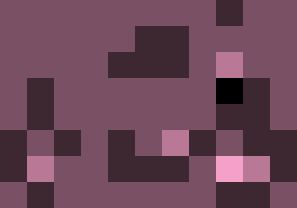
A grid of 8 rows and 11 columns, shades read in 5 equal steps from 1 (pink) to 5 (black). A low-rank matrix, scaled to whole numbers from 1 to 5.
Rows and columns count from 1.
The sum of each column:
26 26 25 24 27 27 26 25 26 27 26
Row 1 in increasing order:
3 3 3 3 3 3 3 3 3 3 4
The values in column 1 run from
3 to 4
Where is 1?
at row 7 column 9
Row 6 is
4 3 4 3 4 3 2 4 3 4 4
